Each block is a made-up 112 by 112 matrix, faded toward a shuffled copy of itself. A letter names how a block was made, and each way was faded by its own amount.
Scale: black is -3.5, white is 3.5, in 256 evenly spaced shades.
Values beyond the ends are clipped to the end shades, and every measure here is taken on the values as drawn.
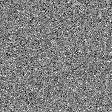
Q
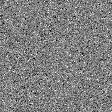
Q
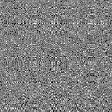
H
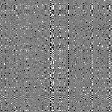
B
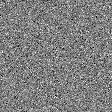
Q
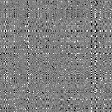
B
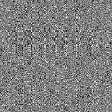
H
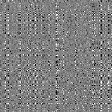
B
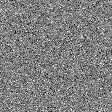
Q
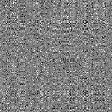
H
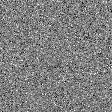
Q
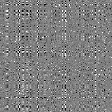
B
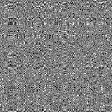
H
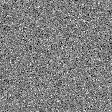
Q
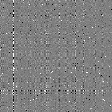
B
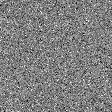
Q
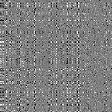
B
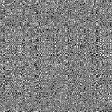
H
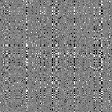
B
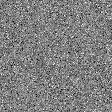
Q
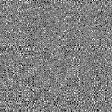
H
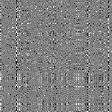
B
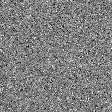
Q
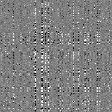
B
